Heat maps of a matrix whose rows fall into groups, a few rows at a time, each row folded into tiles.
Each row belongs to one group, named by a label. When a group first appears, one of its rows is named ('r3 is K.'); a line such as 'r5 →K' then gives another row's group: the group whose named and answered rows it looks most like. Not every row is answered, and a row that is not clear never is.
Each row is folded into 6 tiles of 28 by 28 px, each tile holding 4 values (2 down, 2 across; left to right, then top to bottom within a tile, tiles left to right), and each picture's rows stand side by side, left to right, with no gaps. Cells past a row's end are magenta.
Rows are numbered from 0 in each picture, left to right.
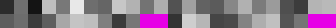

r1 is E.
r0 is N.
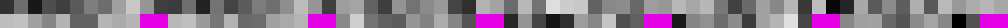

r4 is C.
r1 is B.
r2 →E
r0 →B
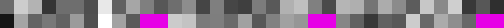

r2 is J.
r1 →B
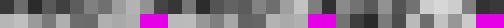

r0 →B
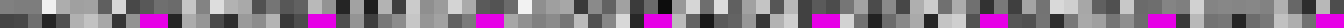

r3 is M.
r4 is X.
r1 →E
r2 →N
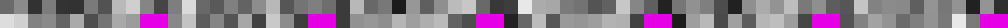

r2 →N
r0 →B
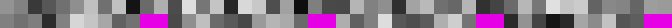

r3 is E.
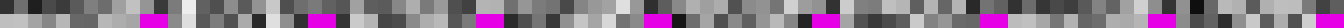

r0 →B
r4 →C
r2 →E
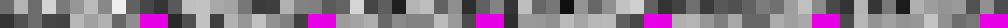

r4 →B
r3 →N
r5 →N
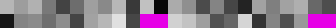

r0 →C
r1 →B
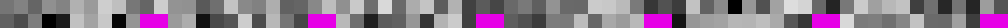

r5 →M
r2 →X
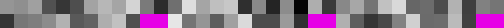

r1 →M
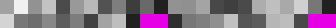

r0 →X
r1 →C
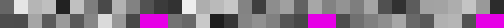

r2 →C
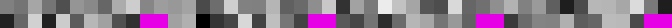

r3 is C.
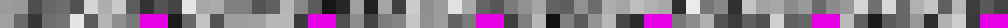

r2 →N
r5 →X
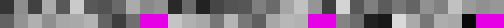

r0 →N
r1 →B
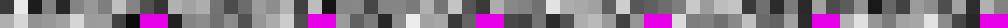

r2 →J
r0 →N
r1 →C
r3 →J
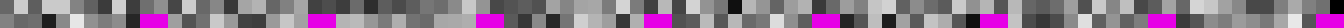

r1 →X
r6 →J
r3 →J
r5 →C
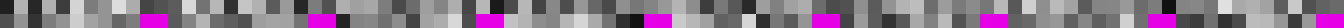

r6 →M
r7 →J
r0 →N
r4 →B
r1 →X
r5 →E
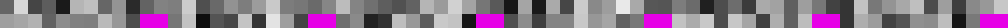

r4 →B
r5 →E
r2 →C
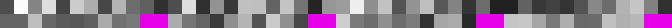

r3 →B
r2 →X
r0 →X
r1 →X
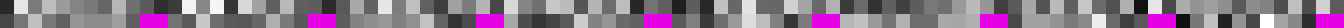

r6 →N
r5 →B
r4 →N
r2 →N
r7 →C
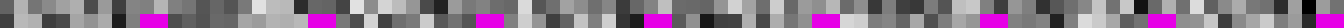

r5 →B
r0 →E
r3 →E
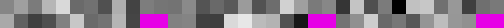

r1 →N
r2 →X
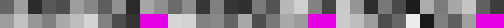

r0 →N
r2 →B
